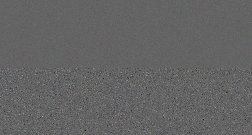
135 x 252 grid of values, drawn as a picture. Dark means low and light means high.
There is no overall slope. The top part is calmer, up to a seam about 50% of the way down. A few values lie far out on both sides of the bulk. No row or column stands out. No regular stripes run through it. The texture is fine-grained noise.
